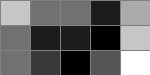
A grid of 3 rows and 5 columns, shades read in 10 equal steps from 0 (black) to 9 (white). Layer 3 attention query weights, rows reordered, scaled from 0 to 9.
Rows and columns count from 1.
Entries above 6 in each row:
1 1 1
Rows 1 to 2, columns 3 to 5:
4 1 6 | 1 0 7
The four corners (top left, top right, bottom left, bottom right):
7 6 4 9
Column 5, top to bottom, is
6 7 9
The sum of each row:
22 13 18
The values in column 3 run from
0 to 4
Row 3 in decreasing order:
9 4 3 2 0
